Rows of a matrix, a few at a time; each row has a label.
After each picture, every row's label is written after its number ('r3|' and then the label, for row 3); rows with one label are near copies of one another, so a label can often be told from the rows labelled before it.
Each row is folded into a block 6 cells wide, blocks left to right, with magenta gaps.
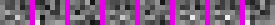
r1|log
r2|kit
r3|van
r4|log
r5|van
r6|log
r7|log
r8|kit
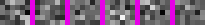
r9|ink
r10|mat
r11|van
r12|log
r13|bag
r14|bag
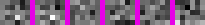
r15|log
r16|log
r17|bag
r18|van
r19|mat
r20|kit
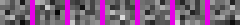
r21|van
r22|bag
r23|kit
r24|log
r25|van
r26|kit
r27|van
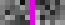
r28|van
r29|kit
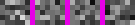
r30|ink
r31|van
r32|van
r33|mat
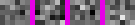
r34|bag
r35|mat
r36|bag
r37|log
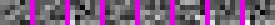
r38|van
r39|mat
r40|kit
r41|mat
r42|log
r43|ink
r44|kit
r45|kit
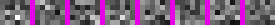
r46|log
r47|bag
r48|ink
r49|log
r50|van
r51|kit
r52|van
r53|van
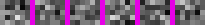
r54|log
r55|bag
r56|mat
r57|van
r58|ink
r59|bag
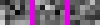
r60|kit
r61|bag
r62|mat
